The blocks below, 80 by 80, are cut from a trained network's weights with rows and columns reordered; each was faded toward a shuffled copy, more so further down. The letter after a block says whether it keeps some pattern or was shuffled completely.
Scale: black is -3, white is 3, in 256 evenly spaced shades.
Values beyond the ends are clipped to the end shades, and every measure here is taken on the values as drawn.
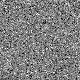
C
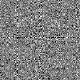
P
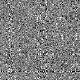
P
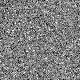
C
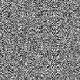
P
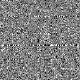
P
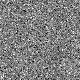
C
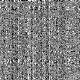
P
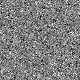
C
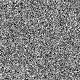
C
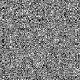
P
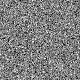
C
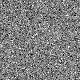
C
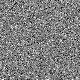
C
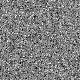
C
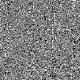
P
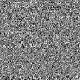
P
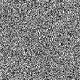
P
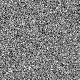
C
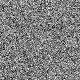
C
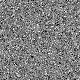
C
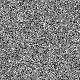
C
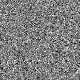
P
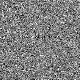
P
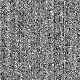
P
